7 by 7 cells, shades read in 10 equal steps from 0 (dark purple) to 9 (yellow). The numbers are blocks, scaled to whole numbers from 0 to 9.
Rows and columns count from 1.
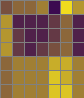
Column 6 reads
9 4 4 4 7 7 8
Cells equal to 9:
1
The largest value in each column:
6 5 5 5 8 9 6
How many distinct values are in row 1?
6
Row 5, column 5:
7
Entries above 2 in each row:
6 2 2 3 7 7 7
